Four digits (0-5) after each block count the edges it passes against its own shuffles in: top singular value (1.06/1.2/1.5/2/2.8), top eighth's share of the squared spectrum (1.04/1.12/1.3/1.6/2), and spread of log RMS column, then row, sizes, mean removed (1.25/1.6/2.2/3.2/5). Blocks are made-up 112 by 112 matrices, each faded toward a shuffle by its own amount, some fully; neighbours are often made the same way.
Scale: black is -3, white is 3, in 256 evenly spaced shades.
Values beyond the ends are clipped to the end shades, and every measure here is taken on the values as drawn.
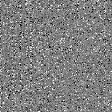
3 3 2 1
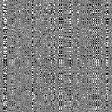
5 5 4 3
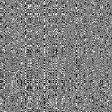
5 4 4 3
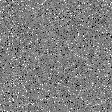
2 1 0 0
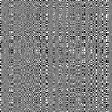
5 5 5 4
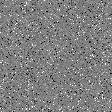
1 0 0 0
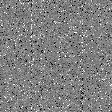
1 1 1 0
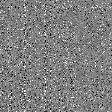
1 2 3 1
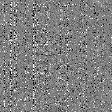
2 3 4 2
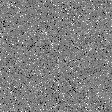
1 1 1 0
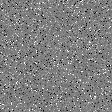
0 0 0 0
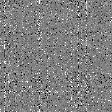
2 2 3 2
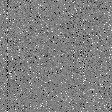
2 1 1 0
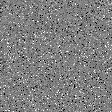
0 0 0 0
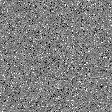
0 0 1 0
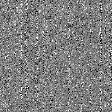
1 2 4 0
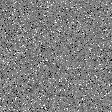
0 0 0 0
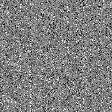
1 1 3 0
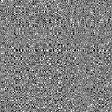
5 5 3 3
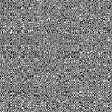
5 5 3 3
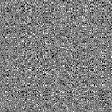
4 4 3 3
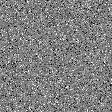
1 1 0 0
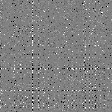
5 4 2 2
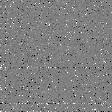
4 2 1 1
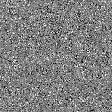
3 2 0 0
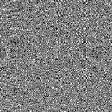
4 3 2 2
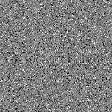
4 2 1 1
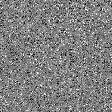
3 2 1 0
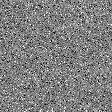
2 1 0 0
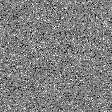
1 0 0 0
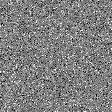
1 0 0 0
